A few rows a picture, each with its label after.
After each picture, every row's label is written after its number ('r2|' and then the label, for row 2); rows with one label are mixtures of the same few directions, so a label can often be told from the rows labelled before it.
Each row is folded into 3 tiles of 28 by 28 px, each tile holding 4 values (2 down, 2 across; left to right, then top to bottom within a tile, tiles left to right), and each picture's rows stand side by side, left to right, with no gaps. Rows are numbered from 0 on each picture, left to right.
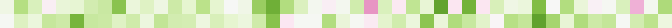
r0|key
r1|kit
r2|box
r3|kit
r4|kit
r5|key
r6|kit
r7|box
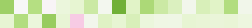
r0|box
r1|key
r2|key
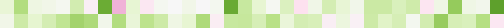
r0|key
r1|key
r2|box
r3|box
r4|kit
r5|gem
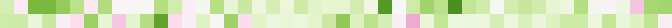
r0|key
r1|box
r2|kit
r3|box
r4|key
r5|kit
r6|key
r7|box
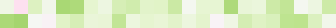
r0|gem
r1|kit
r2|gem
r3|gem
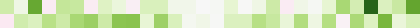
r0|key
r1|kit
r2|key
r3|kit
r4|key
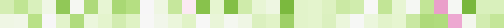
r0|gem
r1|box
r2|key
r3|kit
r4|gem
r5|gem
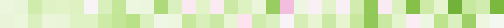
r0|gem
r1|gem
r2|box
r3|kit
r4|gem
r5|key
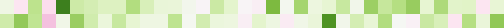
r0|gem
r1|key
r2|key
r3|box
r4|key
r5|box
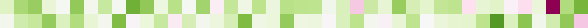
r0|key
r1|box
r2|key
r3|box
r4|gem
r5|key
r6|box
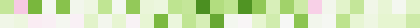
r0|key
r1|box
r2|key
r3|box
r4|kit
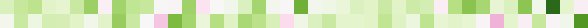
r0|key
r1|box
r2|kit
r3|gem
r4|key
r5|key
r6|box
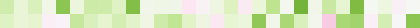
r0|gem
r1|box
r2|key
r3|key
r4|kit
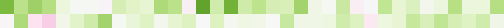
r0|kit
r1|gem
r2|key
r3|box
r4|gem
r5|gem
